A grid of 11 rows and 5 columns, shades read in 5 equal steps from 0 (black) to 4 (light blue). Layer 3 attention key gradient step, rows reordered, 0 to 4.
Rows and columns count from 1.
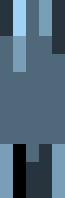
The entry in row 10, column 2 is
0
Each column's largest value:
3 4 2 3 3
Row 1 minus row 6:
-1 2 0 1 -1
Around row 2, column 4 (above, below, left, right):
3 2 2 1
